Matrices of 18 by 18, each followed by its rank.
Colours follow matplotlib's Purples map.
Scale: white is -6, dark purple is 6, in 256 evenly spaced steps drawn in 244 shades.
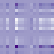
one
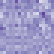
three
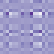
one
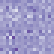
three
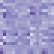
three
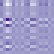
one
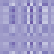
one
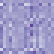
three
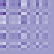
one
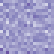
three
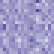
three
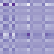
one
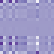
one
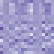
three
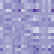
three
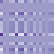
one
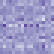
three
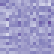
three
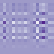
one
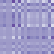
one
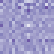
three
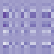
one
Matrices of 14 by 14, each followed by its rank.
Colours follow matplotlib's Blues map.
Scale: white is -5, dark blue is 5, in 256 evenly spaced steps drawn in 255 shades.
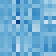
two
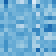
three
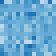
three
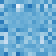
three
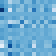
two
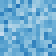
full rank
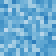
full rank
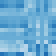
two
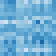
three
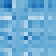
two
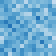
full rank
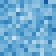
full rank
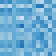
two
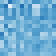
three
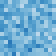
full rank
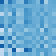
two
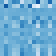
two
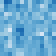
three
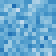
full rank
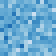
full rank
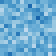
full rank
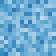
full rank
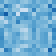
three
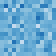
three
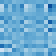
two
